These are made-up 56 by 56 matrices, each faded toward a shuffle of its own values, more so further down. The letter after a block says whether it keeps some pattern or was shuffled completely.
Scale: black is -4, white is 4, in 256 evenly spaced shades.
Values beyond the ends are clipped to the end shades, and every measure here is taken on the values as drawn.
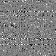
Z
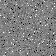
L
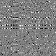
Z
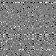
Z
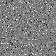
L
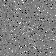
L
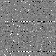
Z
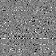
Z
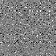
Z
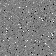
L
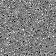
L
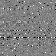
Z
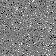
L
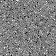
L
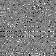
Z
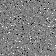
L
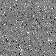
L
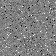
L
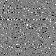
Z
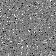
L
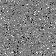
L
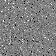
L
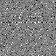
Z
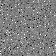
L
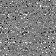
Z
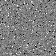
L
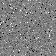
L
